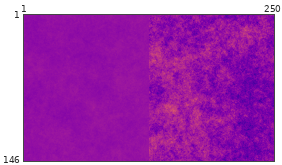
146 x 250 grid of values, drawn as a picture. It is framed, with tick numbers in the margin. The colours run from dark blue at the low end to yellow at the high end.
On average the colour sits 30% of the way up the scale. A vertical seam about 50% of the way across splits the table, and the left part is calmer. The halves do not mirror each other. A few values lie far out on both sides of the bulk.
